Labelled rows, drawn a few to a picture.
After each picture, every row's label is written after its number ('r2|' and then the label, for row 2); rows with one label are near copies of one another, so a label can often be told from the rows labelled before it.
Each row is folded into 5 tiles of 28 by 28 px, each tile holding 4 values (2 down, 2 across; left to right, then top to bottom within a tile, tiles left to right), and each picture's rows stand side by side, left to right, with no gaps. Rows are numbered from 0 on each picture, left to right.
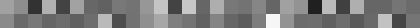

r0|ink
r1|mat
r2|ink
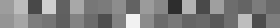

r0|mat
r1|ink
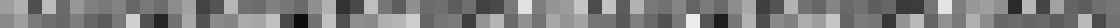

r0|mat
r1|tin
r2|tin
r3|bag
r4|mat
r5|tin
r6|bag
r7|ink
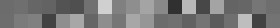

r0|bag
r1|ink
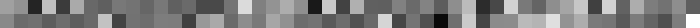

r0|ink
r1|bag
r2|ink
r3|tin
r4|mat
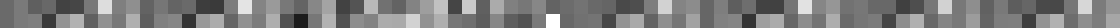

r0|bag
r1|bag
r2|tin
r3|mat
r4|bag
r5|bag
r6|bag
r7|bag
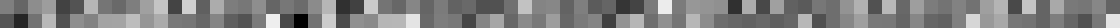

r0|tin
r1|mat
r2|tin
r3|bag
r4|bag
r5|ink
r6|mat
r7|mat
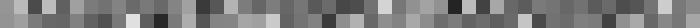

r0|mat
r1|tin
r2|bag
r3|ink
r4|bag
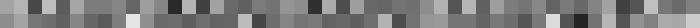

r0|mat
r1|ink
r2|ink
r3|mat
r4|tin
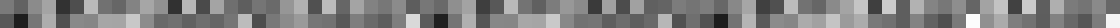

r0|tin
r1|ink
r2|mat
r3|tin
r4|ink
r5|tin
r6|mat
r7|mat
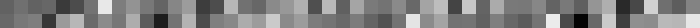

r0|bag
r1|tin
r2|mat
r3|mat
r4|tin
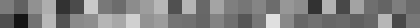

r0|tin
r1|mat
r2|ink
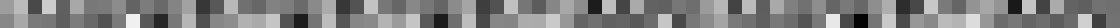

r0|mat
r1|tin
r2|tin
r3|tin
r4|ink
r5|mat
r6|tin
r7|ink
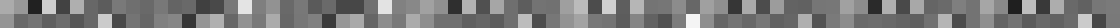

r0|ink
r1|bag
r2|bag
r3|ink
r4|mat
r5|ink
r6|ink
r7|ink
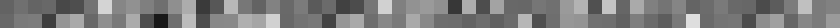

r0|bag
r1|tin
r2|bag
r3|ink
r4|mat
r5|bag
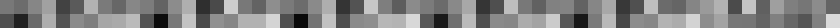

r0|tin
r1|tin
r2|tin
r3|tin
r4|tin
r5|mat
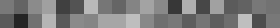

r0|tin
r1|ink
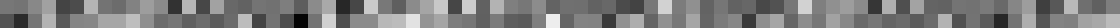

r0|tin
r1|ink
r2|tin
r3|mat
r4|bag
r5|bag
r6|ink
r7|tin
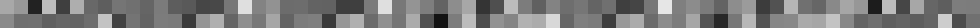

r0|ink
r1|bag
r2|bag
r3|tin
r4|bag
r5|tin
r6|ink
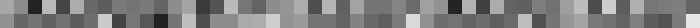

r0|ink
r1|tin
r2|mat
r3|ink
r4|mat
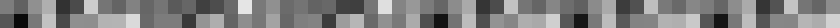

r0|tin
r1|bag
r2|bag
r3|tin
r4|tin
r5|tin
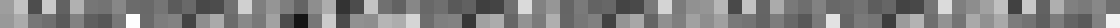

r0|mat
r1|bag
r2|tin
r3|bag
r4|bag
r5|mat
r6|bag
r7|mat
